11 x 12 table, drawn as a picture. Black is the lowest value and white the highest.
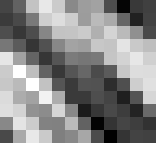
Grain: diagonal, down to the right. Average level on the scale: 50%. Ninth with the lowest average: bottom right.
